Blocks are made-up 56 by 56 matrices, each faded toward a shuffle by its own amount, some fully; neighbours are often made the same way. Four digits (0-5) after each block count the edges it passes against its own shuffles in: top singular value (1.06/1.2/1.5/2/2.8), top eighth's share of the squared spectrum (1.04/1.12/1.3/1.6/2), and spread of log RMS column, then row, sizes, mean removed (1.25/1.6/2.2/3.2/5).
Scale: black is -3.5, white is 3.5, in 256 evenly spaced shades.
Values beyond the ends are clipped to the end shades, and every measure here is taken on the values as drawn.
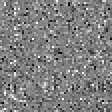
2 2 1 0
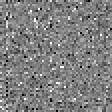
3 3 1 0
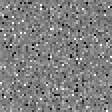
1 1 0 0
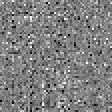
3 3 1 1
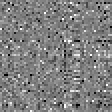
4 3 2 2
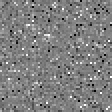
1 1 0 0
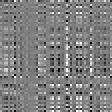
5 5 4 4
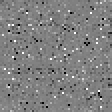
2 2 0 1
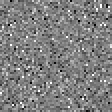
0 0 0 0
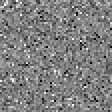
0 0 0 0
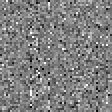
1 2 3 0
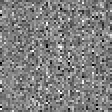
1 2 3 0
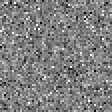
0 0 0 0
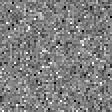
0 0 0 0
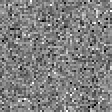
1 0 0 0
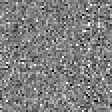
1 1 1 0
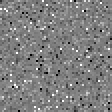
0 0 0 0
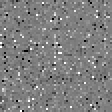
2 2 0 0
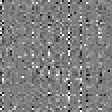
4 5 3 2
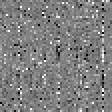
4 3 2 1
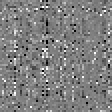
4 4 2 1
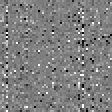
4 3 2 0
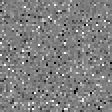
0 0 0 0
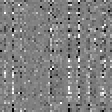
4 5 3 2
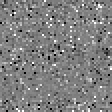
1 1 0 1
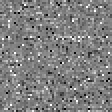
2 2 0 1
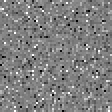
0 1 0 0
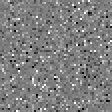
1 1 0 0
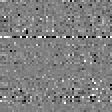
4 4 0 3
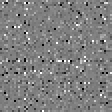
3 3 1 1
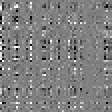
4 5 3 3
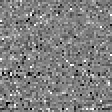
2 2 0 2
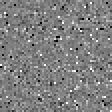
2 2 0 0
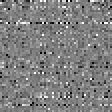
4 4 1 3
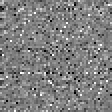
3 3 1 1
